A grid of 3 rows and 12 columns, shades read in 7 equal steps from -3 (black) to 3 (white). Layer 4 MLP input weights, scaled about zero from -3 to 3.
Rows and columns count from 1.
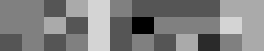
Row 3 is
-1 0 -1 0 2 -1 0 -1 1 -2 0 1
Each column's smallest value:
-1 0 -1 -1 2 -1 -3 -1 -1 -2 0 1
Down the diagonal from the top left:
0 0 -1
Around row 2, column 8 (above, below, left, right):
-1 -1 -3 0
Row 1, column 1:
0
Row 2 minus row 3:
1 0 2 -1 0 0 -3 1 -1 2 2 0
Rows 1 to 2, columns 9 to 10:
-1 -1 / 0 0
